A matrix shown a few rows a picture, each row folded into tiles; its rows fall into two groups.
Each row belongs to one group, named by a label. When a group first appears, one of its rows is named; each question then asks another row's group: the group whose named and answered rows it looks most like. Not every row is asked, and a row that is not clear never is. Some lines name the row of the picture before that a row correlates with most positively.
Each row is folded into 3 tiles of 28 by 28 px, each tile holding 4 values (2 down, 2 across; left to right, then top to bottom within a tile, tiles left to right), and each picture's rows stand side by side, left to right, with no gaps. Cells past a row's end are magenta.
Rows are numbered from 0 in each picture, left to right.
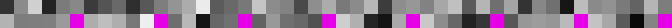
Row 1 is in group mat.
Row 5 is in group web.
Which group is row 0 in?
mat
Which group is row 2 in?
web
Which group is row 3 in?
web
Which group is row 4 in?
web
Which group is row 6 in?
mat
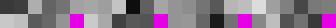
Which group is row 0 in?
mat
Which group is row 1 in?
web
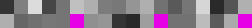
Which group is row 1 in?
web
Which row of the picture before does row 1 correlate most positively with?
2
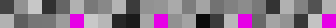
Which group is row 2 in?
web
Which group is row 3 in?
mat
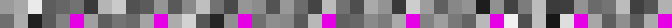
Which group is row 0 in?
web
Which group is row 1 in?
mat
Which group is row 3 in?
mat
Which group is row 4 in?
mat
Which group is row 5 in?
mat
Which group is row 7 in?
mat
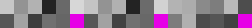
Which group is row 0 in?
web
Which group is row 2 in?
web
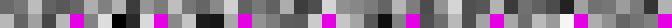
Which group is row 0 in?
mat
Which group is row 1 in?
web
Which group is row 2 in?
web
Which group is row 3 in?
mat
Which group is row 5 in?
mat
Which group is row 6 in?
mat
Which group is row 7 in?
mat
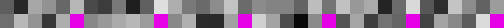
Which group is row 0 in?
mat
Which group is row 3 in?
web
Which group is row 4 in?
web
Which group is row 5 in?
mat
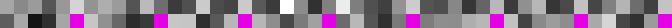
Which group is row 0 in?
web
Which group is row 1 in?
web
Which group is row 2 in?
mat
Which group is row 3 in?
mat
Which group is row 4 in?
web
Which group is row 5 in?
mat
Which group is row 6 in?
mat
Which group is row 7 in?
mat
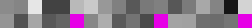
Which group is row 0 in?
mat
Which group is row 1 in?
web
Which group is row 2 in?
mat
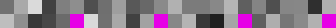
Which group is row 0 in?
web
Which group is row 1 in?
mat
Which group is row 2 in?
web
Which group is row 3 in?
mat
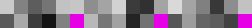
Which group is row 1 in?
mat
